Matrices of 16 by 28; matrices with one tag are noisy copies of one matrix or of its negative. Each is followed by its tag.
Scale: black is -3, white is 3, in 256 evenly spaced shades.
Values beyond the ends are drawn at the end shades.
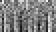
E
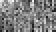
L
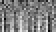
E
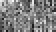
L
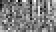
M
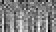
E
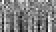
E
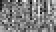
M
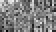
L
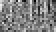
M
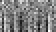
E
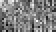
L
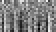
E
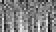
E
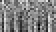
E
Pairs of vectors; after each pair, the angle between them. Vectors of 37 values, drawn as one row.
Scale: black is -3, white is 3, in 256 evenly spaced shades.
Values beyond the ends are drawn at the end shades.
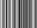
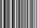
orthogonal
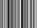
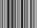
nearly parallel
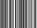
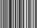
partly aligned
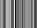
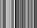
nearly parallel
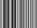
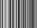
partly opposed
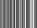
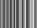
nearly parallel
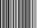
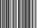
nearly parallel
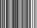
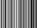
nearly opposite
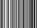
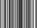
partly opposed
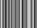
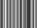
nearly opposite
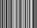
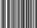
partly opposed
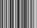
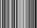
partly opposed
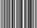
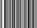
partly aligned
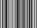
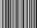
partly aligned
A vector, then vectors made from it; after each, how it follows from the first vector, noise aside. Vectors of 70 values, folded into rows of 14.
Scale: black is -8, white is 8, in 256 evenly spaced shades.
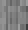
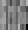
scaled up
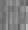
negated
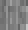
negated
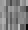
scaled up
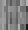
scaled up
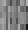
scaled up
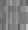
negated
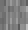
negated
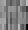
scaled up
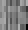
scaled up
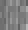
negated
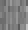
negated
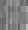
negated
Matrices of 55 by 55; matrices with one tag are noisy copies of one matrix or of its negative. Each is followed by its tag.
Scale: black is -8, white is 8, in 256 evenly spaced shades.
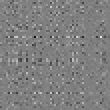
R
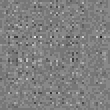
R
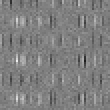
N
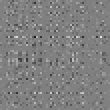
R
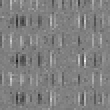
N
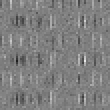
N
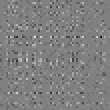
R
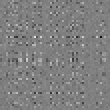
R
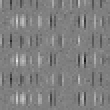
N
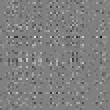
R
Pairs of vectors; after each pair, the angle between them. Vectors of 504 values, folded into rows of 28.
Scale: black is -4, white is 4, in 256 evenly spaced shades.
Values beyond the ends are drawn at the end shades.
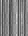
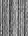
nearly parallel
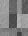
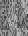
partly opposed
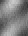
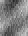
nearly opposite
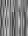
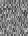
orthogonal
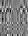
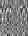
nearly opposite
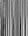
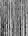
nearly parallel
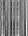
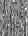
partly aligned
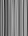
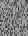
orthogonal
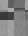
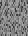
orthogonal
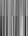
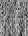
partly opposed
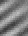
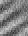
nearly opposite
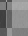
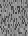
orthogonal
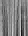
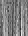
nearly opposite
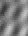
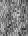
partly opposed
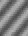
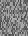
orthogonal
